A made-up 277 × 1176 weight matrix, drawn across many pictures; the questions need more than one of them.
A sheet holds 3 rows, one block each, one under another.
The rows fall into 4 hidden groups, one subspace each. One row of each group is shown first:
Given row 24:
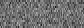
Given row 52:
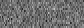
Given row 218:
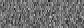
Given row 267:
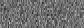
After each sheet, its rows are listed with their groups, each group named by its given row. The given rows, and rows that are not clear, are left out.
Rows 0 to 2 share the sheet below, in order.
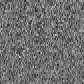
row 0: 267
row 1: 24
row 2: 267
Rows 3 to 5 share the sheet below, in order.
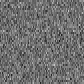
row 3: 218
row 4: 52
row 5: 52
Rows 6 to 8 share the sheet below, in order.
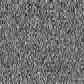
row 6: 24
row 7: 24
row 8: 267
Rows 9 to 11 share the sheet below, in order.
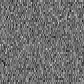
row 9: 267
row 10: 52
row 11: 267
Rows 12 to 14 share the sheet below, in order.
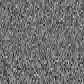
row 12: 267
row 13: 267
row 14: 267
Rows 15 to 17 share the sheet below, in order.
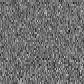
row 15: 52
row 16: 24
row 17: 52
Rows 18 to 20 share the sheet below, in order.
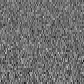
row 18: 267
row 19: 52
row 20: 218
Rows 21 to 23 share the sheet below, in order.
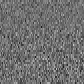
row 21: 24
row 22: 267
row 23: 52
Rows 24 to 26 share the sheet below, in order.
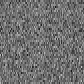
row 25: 24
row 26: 267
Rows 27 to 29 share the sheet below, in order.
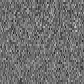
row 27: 24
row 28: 218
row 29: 52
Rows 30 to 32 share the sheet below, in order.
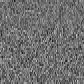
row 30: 218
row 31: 218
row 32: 218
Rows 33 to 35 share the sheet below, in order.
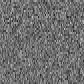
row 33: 52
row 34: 52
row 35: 218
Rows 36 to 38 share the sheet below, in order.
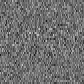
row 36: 52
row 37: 24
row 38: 52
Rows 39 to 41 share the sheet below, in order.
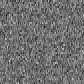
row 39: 267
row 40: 267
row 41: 24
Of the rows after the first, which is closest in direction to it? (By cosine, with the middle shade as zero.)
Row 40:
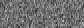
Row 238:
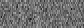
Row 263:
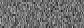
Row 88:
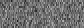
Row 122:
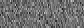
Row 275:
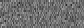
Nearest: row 88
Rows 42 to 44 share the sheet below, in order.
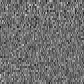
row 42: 24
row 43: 267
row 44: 218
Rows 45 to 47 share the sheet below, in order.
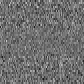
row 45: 24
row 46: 24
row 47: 218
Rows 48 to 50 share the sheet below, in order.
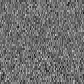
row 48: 24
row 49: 24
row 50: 52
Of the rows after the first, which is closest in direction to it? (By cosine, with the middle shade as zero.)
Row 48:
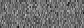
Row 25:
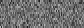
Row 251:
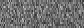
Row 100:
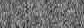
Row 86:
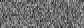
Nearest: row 100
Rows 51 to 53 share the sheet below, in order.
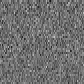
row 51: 24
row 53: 218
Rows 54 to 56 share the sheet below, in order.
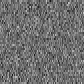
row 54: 24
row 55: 24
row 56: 218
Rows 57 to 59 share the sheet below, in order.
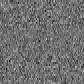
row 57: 267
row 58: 218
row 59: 24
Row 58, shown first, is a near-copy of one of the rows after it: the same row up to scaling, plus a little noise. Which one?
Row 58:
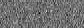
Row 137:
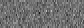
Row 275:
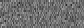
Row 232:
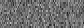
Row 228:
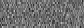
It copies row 137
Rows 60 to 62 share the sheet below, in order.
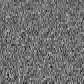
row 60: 218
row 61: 24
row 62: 218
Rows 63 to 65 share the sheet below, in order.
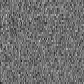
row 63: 267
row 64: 218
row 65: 267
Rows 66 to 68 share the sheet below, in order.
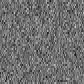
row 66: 24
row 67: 24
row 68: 52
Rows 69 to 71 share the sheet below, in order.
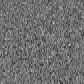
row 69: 218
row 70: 267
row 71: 218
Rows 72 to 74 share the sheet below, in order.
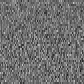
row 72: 52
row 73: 267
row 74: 52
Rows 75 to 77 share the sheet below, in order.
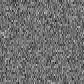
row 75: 52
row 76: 267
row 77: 24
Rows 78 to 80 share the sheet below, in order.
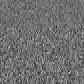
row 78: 218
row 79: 267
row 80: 267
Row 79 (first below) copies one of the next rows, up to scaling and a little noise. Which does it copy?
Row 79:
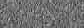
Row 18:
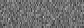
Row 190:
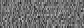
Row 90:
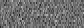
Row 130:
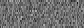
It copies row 18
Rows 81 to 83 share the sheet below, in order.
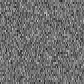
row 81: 52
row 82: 52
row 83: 24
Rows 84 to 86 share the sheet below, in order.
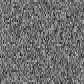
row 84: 52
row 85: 218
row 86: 218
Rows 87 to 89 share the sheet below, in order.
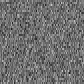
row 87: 218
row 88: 267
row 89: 267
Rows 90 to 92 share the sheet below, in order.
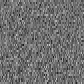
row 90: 267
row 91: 267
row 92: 218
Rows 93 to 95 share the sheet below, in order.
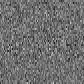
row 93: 52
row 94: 52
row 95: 24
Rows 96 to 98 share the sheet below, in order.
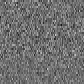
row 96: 52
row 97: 24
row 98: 218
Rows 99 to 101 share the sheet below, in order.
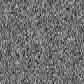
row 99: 267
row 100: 24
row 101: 24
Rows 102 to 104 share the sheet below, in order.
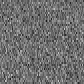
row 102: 52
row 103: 52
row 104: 52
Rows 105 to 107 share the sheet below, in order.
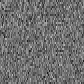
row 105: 267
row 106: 267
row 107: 218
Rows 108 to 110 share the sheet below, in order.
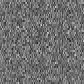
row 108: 24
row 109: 24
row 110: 24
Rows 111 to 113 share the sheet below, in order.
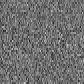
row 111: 218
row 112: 52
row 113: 218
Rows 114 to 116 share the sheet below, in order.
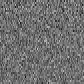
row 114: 52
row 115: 52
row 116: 24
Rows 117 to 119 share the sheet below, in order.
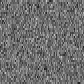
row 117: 24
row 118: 218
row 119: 52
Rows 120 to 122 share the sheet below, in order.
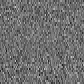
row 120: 52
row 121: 52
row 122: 52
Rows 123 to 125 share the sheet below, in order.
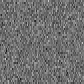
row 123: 218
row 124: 52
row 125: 52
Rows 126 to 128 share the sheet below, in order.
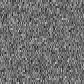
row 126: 267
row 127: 267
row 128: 24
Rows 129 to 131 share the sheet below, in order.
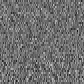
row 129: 267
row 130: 267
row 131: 267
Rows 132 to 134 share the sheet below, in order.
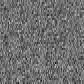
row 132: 267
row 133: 267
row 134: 24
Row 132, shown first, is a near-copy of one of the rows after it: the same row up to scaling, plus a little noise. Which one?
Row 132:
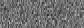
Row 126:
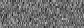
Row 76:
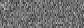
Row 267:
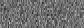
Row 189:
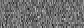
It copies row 267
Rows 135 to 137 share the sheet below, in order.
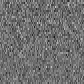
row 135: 24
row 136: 52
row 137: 218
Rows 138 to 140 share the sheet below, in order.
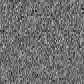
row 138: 267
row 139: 52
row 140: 267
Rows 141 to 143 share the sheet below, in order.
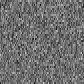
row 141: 267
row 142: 267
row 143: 24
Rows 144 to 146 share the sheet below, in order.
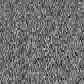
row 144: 267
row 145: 218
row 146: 218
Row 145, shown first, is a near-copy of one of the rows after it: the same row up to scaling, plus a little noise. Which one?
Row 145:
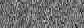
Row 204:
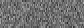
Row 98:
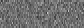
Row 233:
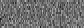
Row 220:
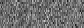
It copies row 220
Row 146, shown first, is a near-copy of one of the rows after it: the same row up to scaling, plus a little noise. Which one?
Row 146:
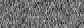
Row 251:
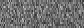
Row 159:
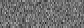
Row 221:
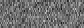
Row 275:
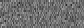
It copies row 221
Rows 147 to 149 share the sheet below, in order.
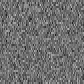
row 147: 267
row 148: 24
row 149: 218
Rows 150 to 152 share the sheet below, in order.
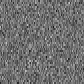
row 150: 24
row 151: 267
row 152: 24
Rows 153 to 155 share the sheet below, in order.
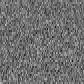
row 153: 52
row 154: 218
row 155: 267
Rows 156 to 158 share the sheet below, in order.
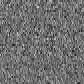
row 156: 24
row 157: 24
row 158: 52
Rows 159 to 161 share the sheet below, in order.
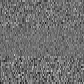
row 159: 218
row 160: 52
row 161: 267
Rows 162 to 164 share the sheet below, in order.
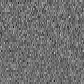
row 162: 267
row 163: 218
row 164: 218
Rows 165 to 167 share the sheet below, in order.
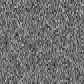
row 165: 52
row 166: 267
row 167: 52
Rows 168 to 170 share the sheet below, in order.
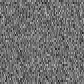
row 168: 52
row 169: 52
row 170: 52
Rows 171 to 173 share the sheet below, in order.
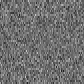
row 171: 267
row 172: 267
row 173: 24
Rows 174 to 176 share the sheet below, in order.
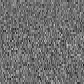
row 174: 218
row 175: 52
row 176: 52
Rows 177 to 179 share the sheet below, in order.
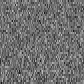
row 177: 52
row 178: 52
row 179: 267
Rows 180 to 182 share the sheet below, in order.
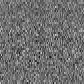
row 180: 24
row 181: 24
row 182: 24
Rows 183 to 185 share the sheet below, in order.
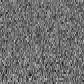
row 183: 218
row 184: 24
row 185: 267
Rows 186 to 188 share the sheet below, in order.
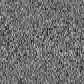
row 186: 52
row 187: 218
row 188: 52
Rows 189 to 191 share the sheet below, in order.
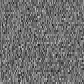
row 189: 267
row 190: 267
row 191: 267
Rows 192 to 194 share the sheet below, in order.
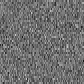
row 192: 218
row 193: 52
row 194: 218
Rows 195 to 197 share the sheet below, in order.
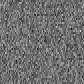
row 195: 267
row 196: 52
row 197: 267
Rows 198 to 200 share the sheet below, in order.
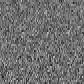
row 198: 52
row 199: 24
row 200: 267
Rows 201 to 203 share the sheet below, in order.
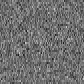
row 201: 52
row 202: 24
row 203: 218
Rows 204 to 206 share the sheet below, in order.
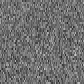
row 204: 218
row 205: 24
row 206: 52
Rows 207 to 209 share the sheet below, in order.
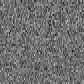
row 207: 218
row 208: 24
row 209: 52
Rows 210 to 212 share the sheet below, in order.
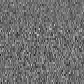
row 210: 218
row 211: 24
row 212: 267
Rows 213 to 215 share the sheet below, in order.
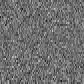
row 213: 52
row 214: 267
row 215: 52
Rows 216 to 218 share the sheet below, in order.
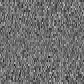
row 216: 218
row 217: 24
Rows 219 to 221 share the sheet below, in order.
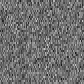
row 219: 267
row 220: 218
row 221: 218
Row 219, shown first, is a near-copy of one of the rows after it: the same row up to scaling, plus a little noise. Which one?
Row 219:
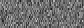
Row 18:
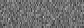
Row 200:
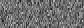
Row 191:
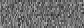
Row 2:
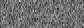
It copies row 200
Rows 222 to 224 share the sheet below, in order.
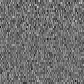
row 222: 24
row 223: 24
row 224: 218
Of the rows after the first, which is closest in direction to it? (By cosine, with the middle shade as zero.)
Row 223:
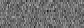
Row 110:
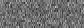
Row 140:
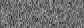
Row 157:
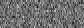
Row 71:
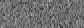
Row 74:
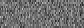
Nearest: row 110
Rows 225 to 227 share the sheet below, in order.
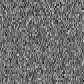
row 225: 267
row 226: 24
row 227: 267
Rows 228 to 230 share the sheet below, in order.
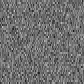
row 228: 218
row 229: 52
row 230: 267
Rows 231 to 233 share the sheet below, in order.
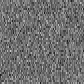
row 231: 52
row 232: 218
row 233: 218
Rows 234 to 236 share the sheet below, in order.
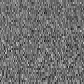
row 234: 52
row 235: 52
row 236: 218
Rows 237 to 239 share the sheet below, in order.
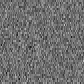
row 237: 267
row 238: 267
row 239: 218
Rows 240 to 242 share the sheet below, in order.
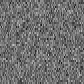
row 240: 24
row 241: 24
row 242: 52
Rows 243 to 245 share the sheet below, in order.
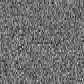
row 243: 218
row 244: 267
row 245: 267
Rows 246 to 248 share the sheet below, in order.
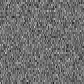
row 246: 24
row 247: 52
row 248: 24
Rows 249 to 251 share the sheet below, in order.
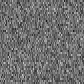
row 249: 52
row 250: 52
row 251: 218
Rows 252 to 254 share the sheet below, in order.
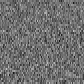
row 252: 52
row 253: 52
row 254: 218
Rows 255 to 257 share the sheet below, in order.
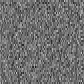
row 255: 52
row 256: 267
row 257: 267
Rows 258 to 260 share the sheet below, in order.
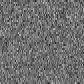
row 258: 52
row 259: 267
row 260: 52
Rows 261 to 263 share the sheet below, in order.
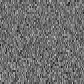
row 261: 24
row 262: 52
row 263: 218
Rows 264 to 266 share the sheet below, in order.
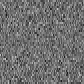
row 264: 267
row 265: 24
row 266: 52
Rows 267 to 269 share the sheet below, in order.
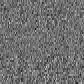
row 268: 52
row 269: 218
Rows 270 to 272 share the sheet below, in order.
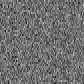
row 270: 218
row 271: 52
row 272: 52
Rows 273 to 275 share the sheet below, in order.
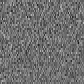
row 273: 218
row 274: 267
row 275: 218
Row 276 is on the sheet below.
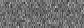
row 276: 24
